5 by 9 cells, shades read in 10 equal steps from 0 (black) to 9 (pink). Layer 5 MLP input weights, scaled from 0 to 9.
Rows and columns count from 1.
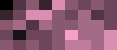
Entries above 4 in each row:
4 4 7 5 7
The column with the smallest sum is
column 1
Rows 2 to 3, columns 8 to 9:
3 4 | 6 4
